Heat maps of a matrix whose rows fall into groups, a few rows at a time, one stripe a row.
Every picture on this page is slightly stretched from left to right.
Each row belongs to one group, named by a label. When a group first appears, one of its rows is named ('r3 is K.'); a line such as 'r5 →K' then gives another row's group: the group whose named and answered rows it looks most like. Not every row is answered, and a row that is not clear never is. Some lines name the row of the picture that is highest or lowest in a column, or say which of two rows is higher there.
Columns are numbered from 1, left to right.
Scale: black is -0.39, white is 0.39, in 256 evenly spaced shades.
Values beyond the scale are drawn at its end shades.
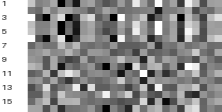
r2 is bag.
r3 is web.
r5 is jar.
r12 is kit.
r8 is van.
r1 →jar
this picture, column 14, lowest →10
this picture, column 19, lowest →15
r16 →jar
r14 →bag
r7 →bag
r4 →jar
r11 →van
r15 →van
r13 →van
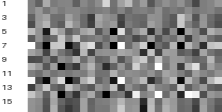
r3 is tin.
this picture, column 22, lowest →6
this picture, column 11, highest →1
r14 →jar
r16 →kit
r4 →tin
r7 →web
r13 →tin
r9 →van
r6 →bag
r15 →kit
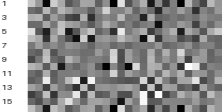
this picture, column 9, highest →12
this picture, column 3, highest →12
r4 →bag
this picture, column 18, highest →14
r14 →van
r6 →kit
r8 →tin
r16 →web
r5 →web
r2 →bag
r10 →jar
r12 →van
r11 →tin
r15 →van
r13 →kit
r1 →web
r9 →tin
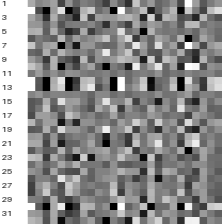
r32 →jar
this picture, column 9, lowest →23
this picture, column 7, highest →26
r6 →bag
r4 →jar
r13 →web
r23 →kit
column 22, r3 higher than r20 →No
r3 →kit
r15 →bag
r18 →jar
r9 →kit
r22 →bag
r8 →bag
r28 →tin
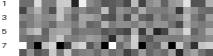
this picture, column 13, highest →7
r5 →van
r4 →tin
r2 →tin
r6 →van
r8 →bag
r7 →web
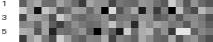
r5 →jar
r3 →tin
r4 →kit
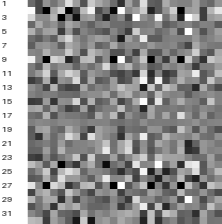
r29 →jar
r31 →kit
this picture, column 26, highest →2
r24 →jar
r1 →van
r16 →kit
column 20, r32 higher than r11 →Yes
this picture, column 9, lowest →32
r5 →jar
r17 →tin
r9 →web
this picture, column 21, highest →17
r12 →van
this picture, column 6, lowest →2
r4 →tin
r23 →van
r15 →van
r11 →van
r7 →tin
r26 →bag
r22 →bag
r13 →kit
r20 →van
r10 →bag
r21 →bag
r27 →web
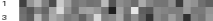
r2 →van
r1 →tin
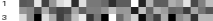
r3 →web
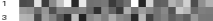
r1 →van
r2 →jar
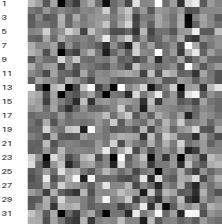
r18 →tin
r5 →van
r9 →bag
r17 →bag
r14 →jar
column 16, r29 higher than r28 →Yes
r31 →jar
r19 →van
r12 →tin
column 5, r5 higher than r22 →No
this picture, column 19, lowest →30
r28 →kit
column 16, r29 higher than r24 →No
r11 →kit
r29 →bag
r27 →bag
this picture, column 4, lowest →30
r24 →web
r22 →bag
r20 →kit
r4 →bag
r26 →van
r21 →tin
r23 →web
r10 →jar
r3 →bag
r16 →kit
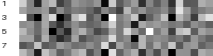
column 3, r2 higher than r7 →No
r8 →web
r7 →tin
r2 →jar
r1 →web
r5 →jar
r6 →kit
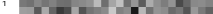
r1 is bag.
